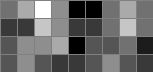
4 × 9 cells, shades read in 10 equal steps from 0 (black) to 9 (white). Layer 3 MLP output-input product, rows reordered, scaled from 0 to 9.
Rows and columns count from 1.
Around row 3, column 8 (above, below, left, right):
7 3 3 1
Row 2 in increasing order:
2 2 2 2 4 4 5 7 7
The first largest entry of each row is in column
3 3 4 2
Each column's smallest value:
2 2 3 2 0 0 3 3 1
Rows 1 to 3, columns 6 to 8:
0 4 6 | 2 4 7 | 3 3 4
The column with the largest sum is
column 3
